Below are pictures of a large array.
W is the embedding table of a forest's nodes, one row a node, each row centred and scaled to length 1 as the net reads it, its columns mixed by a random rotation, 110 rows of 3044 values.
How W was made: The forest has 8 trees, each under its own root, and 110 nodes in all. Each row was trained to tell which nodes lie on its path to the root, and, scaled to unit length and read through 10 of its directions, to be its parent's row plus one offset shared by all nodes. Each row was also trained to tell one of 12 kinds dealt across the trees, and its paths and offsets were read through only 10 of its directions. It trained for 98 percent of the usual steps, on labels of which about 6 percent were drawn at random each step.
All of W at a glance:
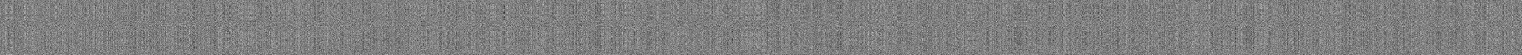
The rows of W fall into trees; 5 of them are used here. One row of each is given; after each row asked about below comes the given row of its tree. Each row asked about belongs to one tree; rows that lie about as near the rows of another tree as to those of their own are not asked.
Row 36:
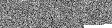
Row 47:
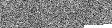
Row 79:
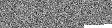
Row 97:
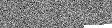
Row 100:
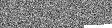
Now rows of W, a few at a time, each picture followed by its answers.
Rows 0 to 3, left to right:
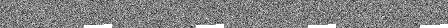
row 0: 36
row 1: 97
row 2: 36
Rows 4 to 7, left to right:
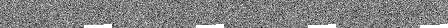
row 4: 97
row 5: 79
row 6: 100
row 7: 47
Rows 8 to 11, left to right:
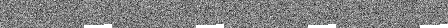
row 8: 79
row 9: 100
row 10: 79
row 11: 100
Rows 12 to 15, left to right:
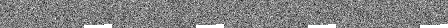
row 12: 79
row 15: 36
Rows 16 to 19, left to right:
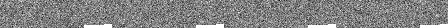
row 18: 47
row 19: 36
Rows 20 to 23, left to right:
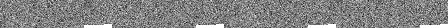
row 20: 47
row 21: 79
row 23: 36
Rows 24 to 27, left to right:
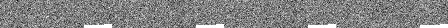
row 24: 79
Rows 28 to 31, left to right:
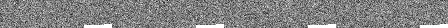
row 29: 47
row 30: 97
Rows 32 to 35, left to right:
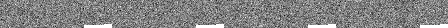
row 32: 36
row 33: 79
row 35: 79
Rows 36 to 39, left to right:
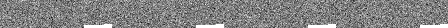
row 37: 97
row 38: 79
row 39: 79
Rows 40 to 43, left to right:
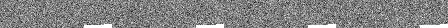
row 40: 79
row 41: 47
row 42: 97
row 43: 97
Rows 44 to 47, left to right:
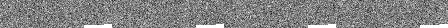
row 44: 47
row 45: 36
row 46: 100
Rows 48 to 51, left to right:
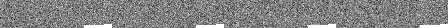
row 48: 97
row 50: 97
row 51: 100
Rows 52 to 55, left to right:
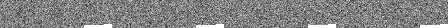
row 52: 47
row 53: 47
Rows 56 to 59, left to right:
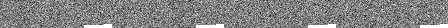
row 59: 47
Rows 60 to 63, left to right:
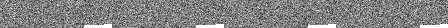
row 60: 47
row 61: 97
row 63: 79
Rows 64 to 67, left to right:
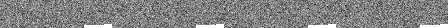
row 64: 36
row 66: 79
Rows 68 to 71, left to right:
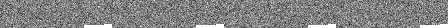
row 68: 79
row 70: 79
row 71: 36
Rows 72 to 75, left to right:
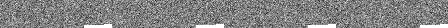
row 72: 47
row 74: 97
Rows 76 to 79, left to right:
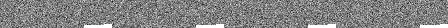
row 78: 36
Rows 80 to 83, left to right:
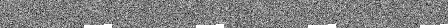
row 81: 47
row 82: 36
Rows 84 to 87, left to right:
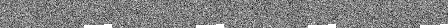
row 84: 79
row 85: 36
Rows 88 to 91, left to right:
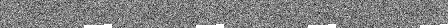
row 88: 100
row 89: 79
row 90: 79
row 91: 47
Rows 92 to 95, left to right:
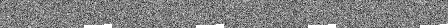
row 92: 36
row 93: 97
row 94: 79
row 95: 36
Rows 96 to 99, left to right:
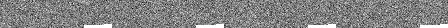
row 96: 36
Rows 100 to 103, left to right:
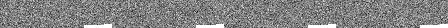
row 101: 47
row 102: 79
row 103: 97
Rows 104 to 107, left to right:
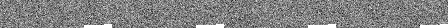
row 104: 47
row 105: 100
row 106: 97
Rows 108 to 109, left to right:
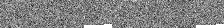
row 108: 47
